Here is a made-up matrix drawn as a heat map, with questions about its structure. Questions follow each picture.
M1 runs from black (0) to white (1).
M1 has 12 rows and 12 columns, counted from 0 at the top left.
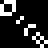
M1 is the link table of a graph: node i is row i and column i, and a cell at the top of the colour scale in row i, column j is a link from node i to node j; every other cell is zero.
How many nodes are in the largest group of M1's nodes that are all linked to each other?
3
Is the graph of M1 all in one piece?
no
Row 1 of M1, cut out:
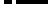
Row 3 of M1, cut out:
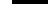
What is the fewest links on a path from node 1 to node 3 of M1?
1
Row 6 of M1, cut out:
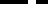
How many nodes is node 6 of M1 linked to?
2
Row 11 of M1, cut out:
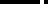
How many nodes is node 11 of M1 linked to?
1
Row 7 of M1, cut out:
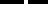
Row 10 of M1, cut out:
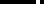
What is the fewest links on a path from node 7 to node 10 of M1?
4
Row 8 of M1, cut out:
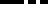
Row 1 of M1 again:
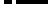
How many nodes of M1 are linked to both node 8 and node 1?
0
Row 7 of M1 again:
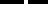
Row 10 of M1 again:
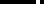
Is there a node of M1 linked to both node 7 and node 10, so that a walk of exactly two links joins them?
no
